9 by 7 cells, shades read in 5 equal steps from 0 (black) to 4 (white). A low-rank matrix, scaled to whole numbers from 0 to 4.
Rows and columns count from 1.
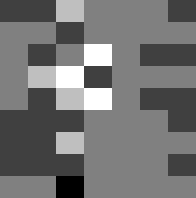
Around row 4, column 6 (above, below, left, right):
1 1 2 2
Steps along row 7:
same up down same same same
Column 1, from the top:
1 2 2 2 2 1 1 1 2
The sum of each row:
12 13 13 16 14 10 13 10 12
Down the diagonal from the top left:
1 2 2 1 2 2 2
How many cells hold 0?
1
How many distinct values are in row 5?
4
